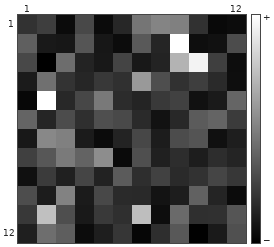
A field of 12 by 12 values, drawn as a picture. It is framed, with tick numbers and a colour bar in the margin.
Odd rows or columns: none. Mirror symmetry: none. Slope: none. Seam: none.
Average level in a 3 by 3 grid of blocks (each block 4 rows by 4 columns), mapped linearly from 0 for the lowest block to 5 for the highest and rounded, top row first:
0 1 4 | 5 0 0 | 2 0 0
